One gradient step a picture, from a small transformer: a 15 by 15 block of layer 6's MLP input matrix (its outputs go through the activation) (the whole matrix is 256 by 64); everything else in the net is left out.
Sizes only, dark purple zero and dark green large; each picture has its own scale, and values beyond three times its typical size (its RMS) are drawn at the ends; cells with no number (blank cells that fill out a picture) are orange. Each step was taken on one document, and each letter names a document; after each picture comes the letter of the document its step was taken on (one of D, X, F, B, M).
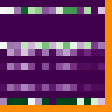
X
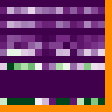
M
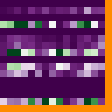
M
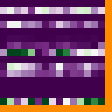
M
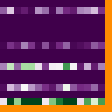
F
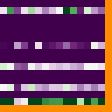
F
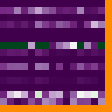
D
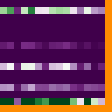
F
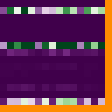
X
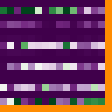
F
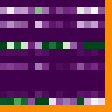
D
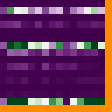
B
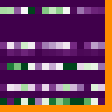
F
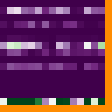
M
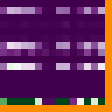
M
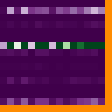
D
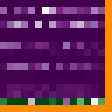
B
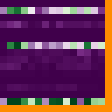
B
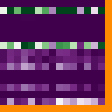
X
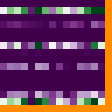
D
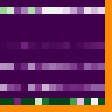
F
